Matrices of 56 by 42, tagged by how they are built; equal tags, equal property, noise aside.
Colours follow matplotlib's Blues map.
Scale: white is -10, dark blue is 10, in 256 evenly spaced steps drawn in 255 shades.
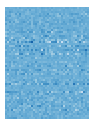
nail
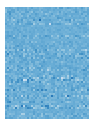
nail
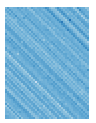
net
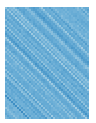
net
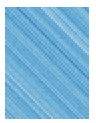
net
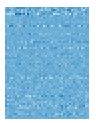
nail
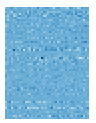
nail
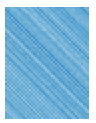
net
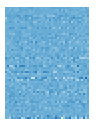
nail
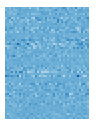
nail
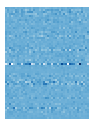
nail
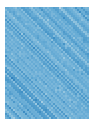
net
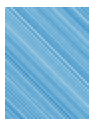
net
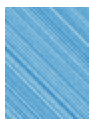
net
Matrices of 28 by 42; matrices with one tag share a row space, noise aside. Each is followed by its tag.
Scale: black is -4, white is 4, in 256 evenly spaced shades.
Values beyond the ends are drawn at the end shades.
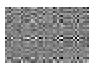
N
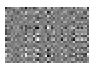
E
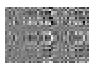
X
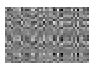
N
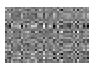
N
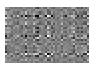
E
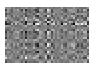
E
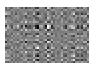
E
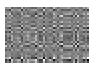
N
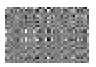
E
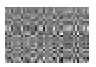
N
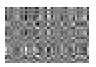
E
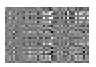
X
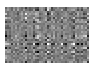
E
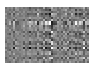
X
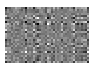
E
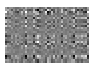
E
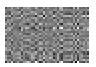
N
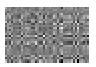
N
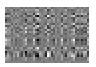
E
